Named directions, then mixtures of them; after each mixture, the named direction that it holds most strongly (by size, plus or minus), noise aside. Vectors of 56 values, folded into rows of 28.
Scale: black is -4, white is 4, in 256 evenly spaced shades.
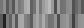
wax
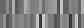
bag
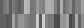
bag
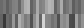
wax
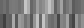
wax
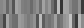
bag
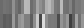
bag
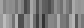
wax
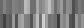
wax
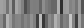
bag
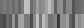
wax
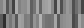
wax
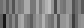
wax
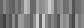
wax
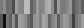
wax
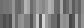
bag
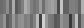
bag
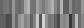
bag
